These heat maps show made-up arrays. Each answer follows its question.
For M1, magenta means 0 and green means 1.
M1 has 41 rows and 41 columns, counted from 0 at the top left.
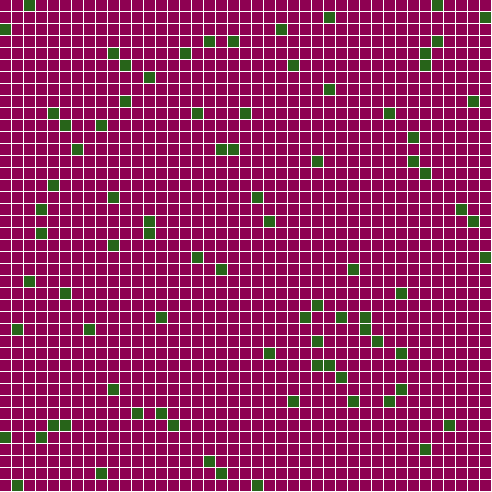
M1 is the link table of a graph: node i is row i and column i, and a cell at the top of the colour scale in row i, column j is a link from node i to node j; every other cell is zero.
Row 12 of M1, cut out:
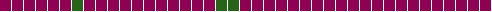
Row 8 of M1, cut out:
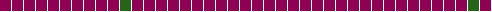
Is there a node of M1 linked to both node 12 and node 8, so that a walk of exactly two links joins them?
no
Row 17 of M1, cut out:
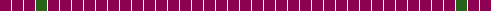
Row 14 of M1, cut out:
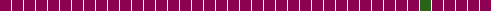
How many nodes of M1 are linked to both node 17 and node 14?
0
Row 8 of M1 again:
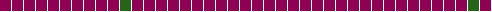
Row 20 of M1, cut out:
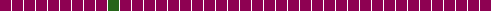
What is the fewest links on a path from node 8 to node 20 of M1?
6
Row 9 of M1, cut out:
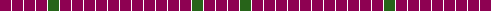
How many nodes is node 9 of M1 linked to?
4
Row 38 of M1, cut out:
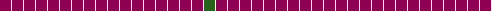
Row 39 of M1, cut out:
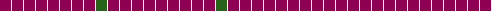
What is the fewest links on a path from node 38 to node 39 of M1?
6
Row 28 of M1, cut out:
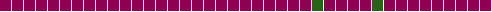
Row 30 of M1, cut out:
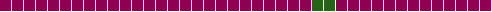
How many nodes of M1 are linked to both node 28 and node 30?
1
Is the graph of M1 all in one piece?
yes
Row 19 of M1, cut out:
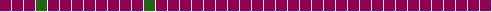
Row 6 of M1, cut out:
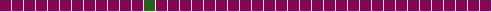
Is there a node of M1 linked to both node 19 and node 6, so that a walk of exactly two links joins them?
yes
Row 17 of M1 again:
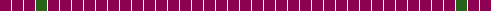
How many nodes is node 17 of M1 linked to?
2
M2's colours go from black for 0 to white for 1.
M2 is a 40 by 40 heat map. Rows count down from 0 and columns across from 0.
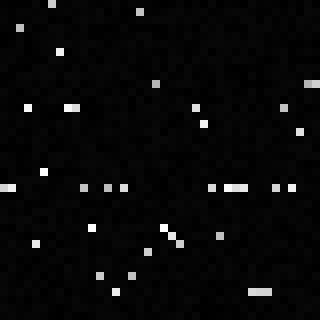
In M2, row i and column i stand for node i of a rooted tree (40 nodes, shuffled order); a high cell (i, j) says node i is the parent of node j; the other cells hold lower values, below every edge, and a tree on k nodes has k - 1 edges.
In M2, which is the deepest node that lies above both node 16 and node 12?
34
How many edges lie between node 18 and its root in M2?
3
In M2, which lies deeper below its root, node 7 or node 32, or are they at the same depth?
node 7
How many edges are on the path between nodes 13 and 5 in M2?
4
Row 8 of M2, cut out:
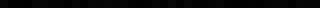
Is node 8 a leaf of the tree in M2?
yes
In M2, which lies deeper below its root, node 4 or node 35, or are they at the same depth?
the same depth
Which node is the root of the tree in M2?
23
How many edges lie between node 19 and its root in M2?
2
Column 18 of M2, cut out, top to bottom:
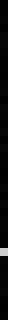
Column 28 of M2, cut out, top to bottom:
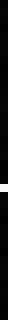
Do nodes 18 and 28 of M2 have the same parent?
no
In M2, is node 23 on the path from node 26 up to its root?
yes
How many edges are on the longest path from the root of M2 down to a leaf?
3
